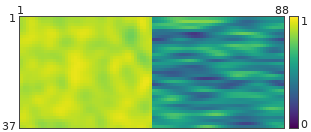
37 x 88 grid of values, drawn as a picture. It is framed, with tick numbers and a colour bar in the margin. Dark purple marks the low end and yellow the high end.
It is made of 1 by 2 panels. Panel 1,1: very high, blotchy, faint in contrast. Panel 1,2: middling, streaked across, strong in contrast.
